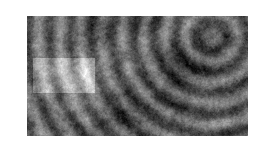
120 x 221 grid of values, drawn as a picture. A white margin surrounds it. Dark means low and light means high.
An odd patch, higher than its surroundings, sits in the middle left. The middle left is the ninth with the highest average. Rings spread out from the top right.
